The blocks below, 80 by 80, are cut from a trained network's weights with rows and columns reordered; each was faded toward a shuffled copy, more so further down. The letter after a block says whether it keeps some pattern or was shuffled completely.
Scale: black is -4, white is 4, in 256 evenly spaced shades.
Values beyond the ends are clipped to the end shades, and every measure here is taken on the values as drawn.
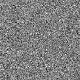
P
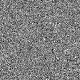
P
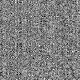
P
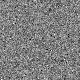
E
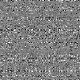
P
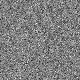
E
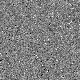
E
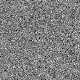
P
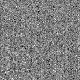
P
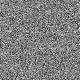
E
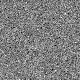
E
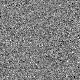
P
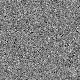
E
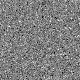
E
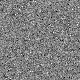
E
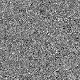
P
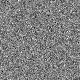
E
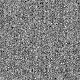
P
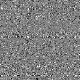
P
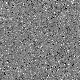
E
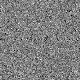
P
